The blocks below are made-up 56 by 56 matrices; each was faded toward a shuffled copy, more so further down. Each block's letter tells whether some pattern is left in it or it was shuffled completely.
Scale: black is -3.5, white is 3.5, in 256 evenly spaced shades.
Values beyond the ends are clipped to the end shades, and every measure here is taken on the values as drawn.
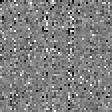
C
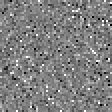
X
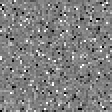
X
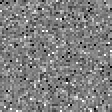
X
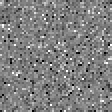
X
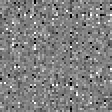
C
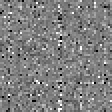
C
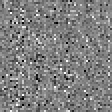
C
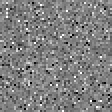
X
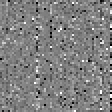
C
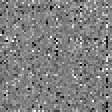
C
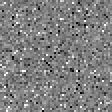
X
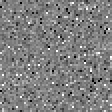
X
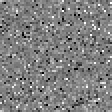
X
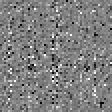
C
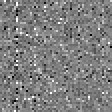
C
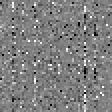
C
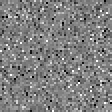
X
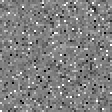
X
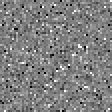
X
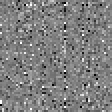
C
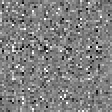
C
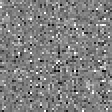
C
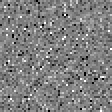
X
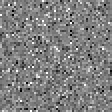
X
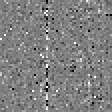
C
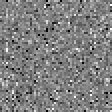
C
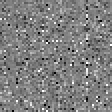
C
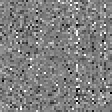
C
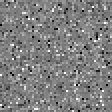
X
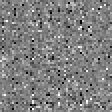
C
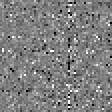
C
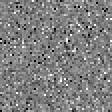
X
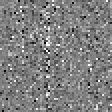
C
